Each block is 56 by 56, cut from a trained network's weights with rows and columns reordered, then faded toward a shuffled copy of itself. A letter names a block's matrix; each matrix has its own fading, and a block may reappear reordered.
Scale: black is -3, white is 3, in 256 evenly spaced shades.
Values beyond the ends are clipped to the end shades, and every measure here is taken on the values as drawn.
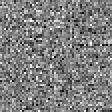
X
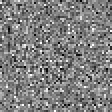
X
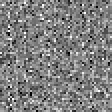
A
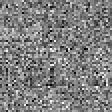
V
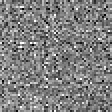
V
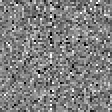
A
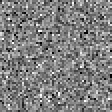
A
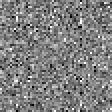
A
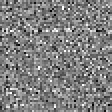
X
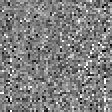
A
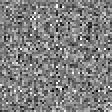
V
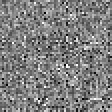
V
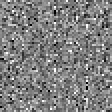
A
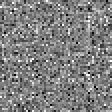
A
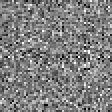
V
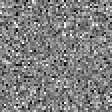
A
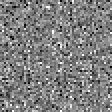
A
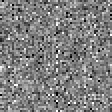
A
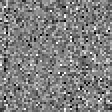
A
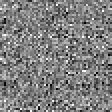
V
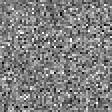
X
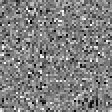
A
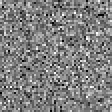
X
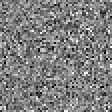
X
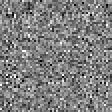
V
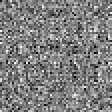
V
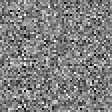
V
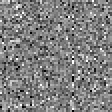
A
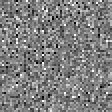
A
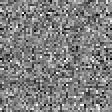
V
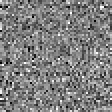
V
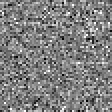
X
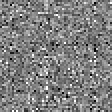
A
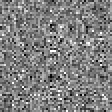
V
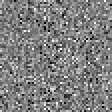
A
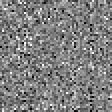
A
